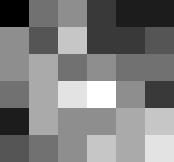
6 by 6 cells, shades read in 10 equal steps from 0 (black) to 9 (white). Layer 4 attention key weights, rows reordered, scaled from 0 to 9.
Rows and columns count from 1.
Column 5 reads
1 2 4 5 6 6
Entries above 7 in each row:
0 0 0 2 0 1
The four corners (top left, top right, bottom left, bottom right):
0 1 3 8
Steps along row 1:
up up down down same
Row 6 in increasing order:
3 4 5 6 7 8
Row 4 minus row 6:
1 2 3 2 -1 -6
